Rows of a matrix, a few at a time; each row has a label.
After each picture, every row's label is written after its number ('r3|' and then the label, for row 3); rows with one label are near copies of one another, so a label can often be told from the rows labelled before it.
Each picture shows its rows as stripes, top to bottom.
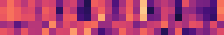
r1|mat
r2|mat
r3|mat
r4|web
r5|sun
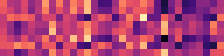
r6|sun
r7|sun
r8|mat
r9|web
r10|web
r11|sun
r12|mat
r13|web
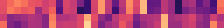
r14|mat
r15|mat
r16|web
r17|web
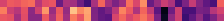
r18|mat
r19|sun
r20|sun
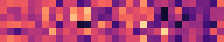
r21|mat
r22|sun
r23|sun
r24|mat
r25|web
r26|mat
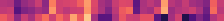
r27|web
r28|web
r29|sun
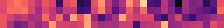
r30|mat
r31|mat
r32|sun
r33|web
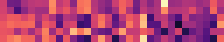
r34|web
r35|web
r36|mat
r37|mat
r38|sun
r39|mat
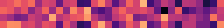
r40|mat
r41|sun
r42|web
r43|mat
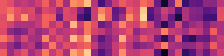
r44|sun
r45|mat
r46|mat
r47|sun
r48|web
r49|sun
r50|web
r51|sun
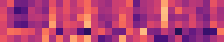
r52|web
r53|web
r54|web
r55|web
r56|mat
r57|sun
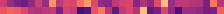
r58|web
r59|mat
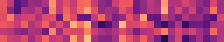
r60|web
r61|web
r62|mat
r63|sun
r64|web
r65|sun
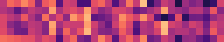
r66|mat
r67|web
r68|sun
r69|web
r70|web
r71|mat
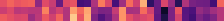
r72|mat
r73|sun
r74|sun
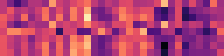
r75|web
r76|sun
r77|sun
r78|web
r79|mat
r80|sun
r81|sun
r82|sun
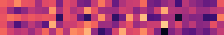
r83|mat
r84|web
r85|mat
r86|web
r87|sun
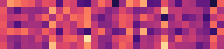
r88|mat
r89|web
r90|sun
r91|web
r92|mat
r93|web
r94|web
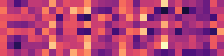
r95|web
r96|sun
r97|mat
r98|web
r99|mat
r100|web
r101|web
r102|sun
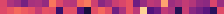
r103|web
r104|mat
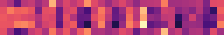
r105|web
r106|mat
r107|mat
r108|mat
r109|web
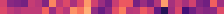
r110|web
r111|sun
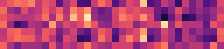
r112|mat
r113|sun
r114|sun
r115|web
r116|mat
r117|mat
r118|web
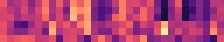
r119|sun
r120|sun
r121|sun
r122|web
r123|web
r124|mat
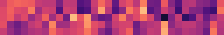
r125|mat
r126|mat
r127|sun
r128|web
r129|web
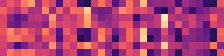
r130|mat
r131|sun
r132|web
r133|web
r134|mat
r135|mat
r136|web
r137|mat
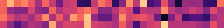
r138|mat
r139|web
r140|sun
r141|web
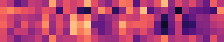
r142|web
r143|mat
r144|sun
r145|sun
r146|sun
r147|web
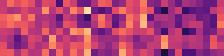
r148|mat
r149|sun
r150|mat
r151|mat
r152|sun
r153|web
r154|web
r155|sun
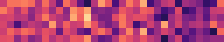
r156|mat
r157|sun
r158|sun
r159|web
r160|mat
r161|sun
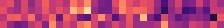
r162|sun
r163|sun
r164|mat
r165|web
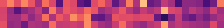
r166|mat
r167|web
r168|sun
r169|web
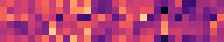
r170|sun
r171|sun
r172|mat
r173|web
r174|web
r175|sun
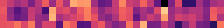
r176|sun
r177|web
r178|web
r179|mat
